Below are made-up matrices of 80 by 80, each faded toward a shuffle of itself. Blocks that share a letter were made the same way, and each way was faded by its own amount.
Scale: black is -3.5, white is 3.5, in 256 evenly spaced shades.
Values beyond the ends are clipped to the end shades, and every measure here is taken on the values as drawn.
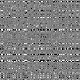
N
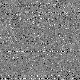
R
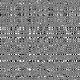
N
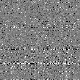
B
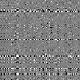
N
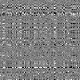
N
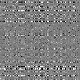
N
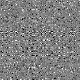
B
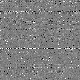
B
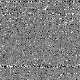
R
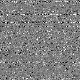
R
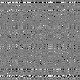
N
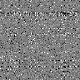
B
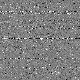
R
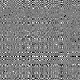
N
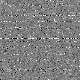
R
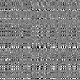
N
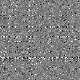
B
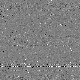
R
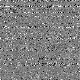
R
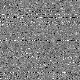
R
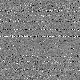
R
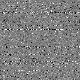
R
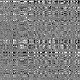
N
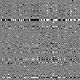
N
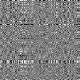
N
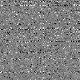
B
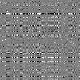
N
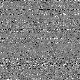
R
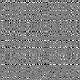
N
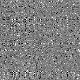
B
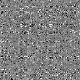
B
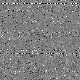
R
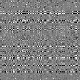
N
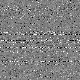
R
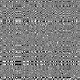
N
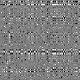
N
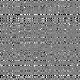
N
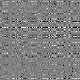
N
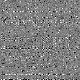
B
